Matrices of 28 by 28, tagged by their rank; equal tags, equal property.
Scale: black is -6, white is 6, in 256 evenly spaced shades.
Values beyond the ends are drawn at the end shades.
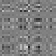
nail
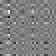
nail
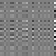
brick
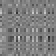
nail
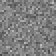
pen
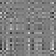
nail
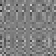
nail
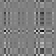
brick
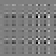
brick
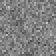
pen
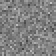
pen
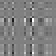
brick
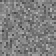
pen
